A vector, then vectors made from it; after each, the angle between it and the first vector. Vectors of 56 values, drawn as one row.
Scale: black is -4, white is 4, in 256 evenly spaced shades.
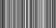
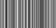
partly opposed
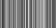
nearly parallel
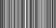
nearly parallel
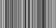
nearly opposite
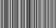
orthogonal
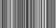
partly aligned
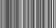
partly opposed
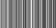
partly opposed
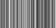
orthogonal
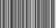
orthogonal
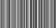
partly aligned
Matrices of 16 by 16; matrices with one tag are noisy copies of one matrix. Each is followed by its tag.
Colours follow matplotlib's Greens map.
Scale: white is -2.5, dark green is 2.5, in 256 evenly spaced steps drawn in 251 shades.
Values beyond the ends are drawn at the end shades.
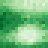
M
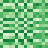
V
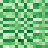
V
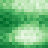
M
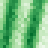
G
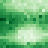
M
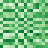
V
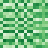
V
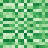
V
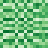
V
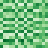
V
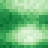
M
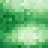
M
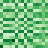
V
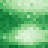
M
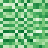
V
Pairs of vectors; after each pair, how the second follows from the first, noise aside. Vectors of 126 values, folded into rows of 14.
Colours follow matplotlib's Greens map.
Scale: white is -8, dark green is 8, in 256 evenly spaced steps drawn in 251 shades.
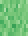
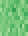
reversed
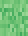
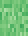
negated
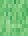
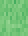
shrunk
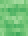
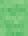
shrunk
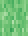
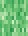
scaled up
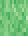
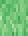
reversed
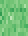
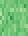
negated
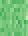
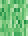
scaled up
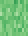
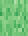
negated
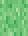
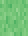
shrunk
